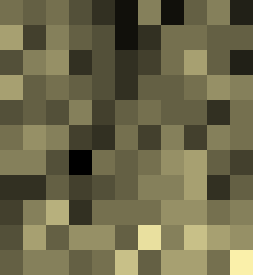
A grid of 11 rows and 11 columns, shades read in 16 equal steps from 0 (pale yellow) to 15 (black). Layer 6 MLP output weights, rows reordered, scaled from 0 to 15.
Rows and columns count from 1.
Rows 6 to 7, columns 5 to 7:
12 8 11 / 8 9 8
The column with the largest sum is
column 4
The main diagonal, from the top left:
8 11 6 9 11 8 8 7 6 5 0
